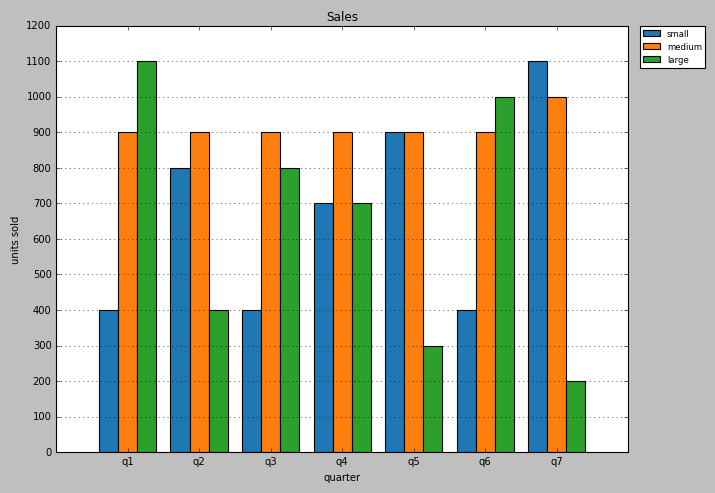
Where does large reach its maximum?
q1
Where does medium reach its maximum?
q7
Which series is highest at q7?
small
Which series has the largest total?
medium
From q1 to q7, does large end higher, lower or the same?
lower
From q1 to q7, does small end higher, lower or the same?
higher
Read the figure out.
Title: Sales
x-axis: quarter, ticks q1 q2 q3 q4 q5 q6 q7
y-axis: units sold, ticks 0 100 200 300 400 500 600 700 800 900 1000 1100 1200
Legend: small, medium, large
Values:
small: 400 800 400 700 900 400 1100
medium: 900 900 900 900 900 900 1000
large: 1100 400 800 700 300 1000 200
